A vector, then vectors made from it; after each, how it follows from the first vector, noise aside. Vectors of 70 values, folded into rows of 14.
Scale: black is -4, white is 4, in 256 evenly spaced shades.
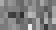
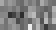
copied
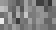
wrapped around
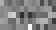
sign-scrambled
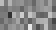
sign-scrambled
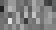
wrapped around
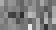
copied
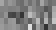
copied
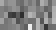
copied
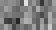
wrapped around
